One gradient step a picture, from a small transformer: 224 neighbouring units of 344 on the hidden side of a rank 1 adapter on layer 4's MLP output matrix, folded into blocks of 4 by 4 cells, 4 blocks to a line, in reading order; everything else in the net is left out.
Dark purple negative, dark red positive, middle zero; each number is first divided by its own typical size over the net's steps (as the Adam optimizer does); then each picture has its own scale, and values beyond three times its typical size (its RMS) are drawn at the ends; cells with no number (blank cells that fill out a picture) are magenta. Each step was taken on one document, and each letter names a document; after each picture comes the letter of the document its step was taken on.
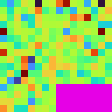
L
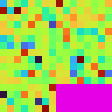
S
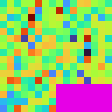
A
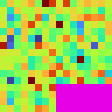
S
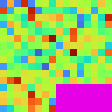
A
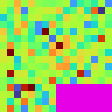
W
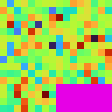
W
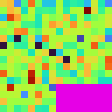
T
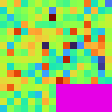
W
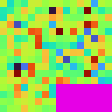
W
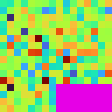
T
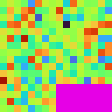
A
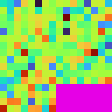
L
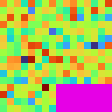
A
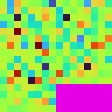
T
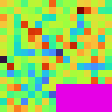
W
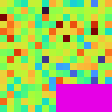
S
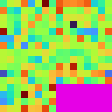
S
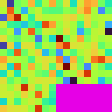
W
